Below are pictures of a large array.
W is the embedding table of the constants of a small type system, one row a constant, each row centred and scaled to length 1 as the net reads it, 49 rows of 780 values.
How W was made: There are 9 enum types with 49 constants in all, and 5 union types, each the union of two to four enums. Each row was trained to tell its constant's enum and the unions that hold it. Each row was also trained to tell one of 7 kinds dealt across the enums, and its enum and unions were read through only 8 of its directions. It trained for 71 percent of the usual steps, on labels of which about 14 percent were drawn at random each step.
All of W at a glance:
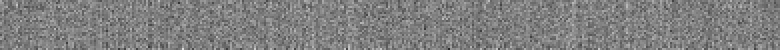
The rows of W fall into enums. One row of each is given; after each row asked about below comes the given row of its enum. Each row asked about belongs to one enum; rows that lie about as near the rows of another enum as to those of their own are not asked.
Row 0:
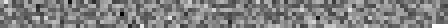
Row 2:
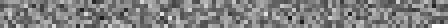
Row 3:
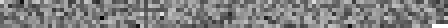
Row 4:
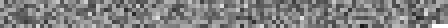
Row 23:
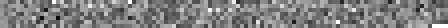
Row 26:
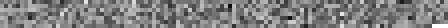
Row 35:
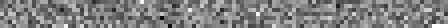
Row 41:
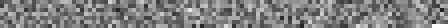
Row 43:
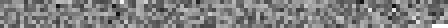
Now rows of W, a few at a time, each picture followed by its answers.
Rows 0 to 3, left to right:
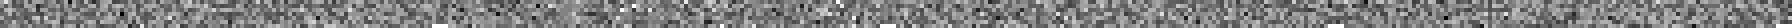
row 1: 26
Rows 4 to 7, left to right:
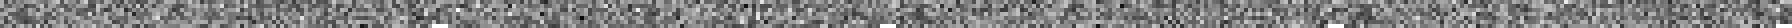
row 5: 3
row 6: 4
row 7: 0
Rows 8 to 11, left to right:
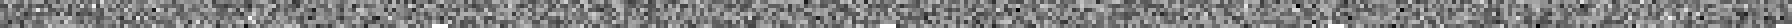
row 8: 0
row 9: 43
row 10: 0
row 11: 3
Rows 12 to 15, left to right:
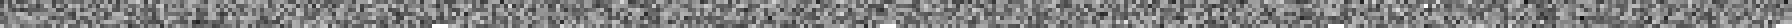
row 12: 3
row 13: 43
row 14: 0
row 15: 43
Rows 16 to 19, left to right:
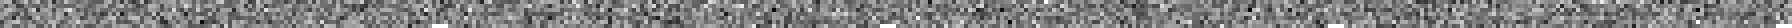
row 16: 2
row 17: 26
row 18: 35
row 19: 41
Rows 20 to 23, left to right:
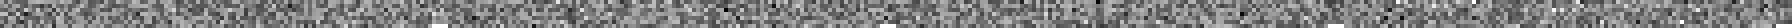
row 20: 4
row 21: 4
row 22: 3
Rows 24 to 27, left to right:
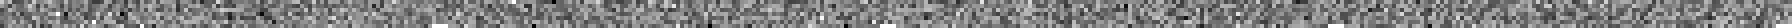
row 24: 4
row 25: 35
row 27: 41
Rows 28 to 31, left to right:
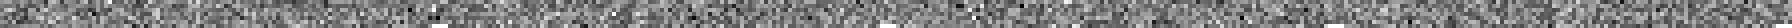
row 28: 2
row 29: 41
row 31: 43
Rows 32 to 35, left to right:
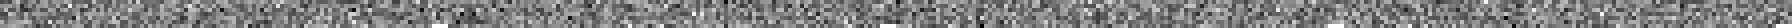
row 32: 41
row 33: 0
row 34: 41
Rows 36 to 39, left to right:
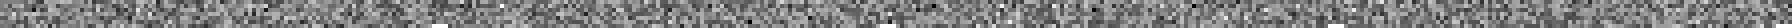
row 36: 43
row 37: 2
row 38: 3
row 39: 3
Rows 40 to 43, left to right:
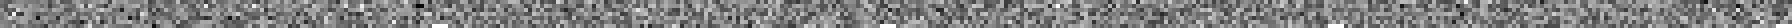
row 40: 23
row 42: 4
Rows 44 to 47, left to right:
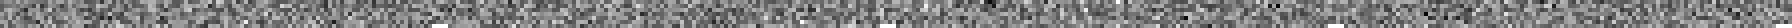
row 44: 2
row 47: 4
